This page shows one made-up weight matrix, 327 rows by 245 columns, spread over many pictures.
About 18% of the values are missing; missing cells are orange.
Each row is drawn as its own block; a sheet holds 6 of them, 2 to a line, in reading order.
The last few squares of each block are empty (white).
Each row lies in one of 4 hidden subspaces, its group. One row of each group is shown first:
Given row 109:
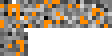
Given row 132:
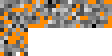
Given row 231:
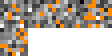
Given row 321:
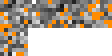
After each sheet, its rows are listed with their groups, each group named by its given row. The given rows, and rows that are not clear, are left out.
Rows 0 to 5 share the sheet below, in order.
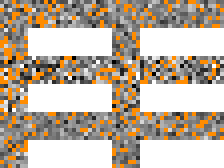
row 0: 132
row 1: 231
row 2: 321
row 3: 231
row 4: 321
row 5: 109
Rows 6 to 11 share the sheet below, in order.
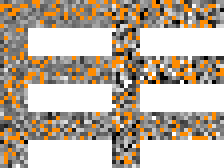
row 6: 132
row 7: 109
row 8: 109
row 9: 231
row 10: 132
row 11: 231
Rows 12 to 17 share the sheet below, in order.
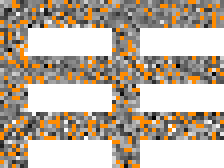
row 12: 132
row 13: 132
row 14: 132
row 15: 132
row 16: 321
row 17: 231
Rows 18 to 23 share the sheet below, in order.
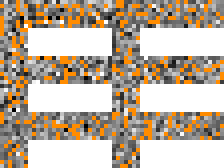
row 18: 109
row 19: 231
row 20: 109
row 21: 321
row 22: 321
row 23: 109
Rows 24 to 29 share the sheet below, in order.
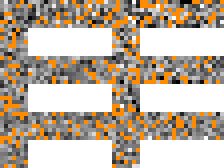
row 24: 109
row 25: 231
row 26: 109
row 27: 132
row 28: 109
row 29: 132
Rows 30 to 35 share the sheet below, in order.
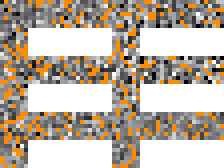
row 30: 321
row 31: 321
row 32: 109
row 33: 231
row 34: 231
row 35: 231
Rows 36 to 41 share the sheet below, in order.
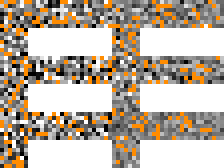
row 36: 132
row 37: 132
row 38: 109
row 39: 231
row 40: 109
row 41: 132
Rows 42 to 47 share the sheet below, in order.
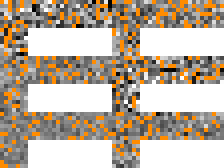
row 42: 132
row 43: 321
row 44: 321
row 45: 231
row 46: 132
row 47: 109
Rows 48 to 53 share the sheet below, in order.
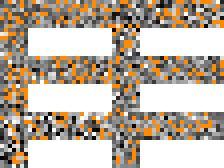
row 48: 321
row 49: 132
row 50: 231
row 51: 132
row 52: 231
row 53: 109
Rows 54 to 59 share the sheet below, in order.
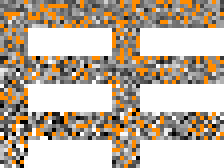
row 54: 109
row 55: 132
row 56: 132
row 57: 132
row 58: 109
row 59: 231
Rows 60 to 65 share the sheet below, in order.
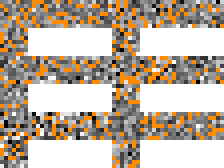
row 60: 132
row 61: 132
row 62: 231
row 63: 231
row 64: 321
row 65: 321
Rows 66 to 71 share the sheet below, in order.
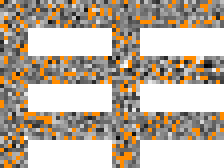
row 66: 132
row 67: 231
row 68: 132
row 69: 231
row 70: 109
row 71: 109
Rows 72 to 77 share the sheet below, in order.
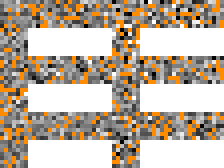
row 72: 231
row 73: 321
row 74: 231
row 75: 231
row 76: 109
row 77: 231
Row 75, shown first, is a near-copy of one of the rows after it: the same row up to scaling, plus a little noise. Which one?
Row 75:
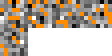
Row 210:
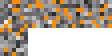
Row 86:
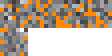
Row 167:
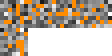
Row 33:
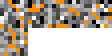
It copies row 33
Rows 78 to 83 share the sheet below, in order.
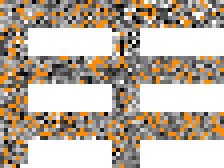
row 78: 321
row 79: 321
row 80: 109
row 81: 132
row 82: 132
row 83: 132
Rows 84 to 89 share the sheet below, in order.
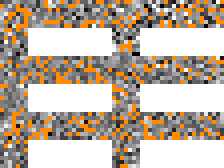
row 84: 132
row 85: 132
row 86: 231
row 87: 132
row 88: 132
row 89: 132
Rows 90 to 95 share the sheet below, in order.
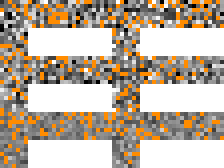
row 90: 109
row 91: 109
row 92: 321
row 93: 321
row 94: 109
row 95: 109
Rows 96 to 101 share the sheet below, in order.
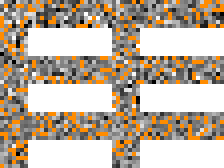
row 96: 321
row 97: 109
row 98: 231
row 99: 231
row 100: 321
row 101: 321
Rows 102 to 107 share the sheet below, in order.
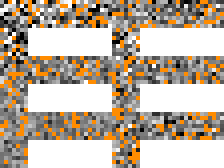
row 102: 321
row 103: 321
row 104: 231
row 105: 132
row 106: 321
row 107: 109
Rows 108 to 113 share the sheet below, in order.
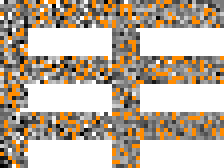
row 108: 109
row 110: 132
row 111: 231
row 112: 231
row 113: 109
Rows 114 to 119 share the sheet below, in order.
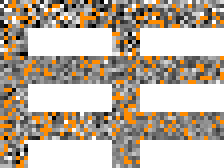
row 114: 132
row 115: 321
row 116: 321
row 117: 231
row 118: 109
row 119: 231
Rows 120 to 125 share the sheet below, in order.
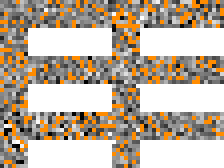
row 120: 132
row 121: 109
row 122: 321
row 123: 132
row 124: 231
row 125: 109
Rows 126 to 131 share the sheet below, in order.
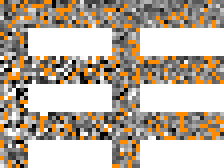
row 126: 109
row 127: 321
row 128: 321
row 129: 321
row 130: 231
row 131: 231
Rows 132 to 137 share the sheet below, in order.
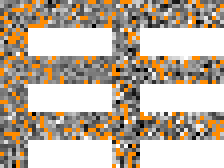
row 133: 231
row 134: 132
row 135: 321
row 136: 321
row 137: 321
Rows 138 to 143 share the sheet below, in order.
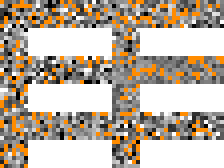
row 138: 132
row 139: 231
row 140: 321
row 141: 321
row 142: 231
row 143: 109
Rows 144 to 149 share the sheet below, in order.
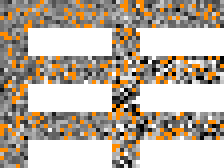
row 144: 109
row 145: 132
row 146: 321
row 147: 231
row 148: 109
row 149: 109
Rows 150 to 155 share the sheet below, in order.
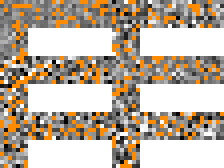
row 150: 321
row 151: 321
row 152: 109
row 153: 132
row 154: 132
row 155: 109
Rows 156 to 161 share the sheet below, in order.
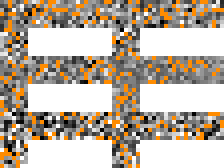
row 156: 321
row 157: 231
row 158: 231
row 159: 321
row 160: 132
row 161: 109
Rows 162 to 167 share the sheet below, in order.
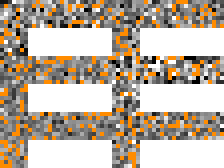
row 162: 132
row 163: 231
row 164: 321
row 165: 231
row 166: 109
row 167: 231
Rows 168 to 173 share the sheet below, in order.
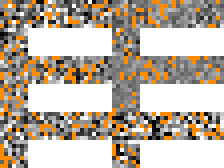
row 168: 321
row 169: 321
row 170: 231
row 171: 231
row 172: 231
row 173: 109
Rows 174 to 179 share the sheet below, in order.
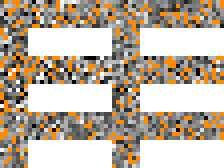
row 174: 321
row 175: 321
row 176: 231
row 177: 321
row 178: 231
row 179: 321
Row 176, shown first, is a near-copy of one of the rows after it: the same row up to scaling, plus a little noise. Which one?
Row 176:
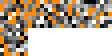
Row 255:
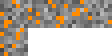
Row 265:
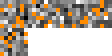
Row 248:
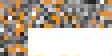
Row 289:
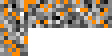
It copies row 248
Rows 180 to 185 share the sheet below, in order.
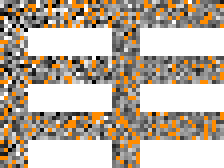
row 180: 132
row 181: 231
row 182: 132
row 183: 321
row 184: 321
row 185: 321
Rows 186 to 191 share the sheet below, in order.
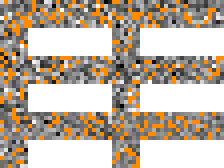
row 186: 109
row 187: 109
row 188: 132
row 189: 132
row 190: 132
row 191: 321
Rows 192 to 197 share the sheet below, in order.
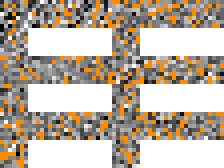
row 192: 109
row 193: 109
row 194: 321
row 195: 109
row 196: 321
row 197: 132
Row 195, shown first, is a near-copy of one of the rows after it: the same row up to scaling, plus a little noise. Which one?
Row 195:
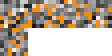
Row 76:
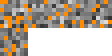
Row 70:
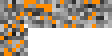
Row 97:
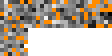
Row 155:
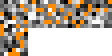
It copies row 76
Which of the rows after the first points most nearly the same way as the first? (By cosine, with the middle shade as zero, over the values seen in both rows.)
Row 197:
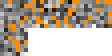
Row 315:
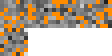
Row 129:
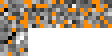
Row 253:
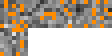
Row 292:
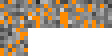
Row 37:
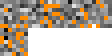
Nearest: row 315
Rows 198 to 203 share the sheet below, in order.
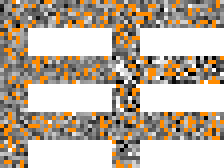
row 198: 231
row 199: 109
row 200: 132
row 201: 132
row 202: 321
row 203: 321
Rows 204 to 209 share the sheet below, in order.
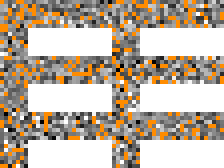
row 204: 231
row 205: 231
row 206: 109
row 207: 132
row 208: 132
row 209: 132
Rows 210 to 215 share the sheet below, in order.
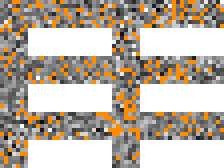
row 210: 231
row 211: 132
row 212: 321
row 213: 109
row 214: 109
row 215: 321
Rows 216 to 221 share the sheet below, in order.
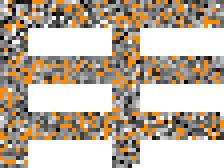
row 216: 231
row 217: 321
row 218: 132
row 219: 231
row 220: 231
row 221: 132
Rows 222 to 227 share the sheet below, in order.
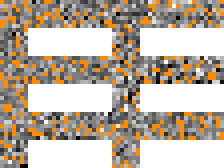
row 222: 321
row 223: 321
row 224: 231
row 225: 321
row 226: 132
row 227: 321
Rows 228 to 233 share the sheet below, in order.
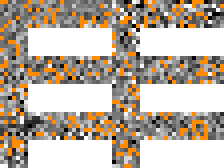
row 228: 321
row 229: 231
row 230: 109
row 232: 321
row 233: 231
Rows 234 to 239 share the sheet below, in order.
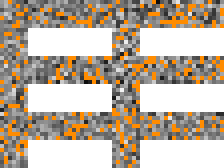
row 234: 109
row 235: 109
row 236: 321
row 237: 132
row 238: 231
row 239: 109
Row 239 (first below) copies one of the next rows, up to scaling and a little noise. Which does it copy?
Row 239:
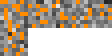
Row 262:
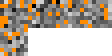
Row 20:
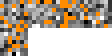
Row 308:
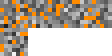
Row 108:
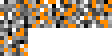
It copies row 108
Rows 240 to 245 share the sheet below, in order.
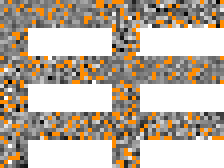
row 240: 321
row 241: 132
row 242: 132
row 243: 321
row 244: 132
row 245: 321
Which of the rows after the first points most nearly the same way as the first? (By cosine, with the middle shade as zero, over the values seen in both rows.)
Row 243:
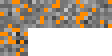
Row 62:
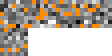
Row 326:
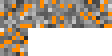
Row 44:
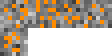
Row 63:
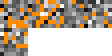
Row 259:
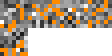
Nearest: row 62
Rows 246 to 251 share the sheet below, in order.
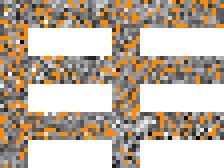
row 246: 109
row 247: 109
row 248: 231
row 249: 321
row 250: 109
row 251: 321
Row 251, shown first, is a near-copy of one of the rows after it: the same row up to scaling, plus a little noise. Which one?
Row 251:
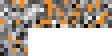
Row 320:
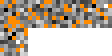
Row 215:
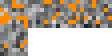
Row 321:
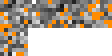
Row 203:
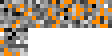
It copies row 215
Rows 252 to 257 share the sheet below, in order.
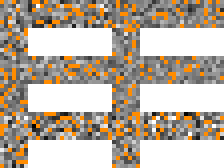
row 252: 231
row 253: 231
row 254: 109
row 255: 231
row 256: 231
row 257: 231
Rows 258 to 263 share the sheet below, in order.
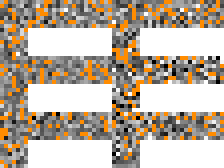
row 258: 132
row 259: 231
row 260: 231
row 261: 132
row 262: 109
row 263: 132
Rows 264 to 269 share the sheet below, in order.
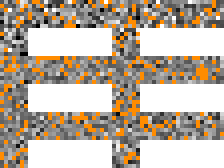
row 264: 132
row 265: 231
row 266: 109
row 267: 132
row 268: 231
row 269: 132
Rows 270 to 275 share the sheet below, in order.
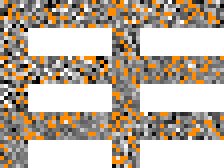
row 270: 132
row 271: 109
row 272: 132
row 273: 231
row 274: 132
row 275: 321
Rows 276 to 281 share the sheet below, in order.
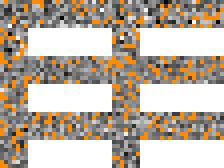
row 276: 132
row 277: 109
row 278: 321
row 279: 132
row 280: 231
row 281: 109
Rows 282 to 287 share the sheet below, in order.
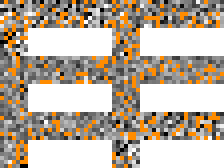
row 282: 321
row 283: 109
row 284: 231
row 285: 109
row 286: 132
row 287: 321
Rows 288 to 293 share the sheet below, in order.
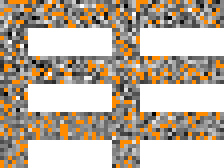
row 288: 109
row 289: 231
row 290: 109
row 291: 109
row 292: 109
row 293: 231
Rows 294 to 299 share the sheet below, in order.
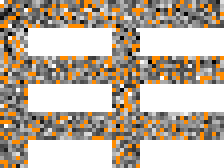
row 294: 132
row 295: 132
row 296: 231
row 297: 231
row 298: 109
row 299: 321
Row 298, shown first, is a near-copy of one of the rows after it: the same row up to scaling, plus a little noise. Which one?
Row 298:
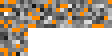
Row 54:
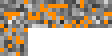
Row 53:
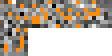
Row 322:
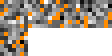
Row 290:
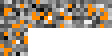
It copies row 290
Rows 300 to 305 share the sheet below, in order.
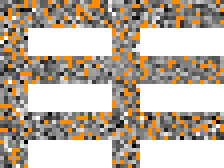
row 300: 132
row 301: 109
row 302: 132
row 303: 132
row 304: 132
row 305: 231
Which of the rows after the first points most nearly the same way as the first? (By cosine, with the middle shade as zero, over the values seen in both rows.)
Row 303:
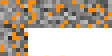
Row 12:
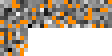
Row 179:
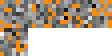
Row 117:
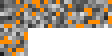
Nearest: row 179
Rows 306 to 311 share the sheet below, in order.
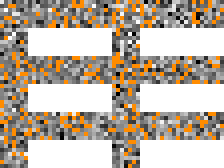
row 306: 321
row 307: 321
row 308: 109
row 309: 132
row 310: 231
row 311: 321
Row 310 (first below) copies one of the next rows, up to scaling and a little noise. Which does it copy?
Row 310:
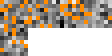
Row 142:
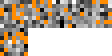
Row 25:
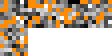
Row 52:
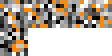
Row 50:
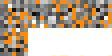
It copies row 142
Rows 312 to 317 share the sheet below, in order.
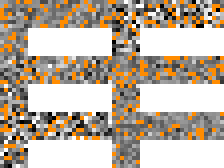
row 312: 109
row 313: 231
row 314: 321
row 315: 132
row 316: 132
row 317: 321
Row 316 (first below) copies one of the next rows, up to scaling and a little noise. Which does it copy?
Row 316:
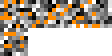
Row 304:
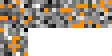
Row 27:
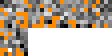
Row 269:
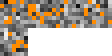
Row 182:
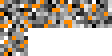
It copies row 182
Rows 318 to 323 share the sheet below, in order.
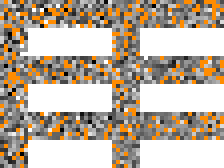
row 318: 132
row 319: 231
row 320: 321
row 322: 109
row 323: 231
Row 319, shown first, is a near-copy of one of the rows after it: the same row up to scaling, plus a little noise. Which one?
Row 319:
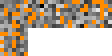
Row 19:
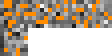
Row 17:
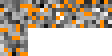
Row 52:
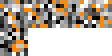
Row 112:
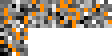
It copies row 17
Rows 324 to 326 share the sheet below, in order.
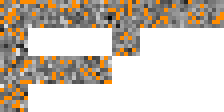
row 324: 109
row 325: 109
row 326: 231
